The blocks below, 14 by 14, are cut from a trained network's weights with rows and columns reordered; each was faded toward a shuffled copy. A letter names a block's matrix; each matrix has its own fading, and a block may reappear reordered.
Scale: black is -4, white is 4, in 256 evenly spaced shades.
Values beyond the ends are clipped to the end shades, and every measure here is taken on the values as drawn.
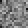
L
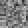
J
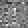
L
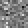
L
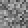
J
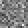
J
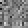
L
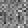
L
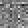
L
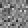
L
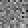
L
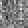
L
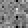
L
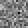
J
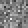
J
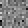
L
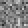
L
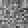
J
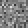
J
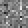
L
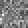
J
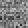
J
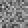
J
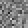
L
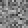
J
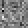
L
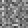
L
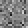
L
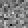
L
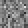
L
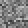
J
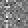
L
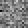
J
